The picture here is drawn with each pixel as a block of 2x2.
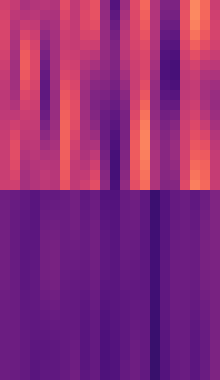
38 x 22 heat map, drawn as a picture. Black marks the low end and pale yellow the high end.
The table splits into 2 rows of 1 panel. Panel 1,1: middling, streaked downward, strong in contrast. Panel 2,1: low, streaked downward, faint in contrast.
